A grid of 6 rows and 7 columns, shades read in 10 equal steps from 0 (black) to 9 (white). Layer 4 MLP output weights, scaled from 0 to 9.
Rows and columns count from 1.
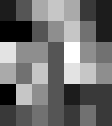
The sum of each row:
26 20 39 40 20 20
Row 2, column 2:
0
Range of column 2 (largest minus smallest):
7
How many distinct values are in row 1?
5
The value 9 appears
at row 3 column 5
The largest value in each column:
8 7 7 7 9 7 5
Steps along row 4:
down up down up down down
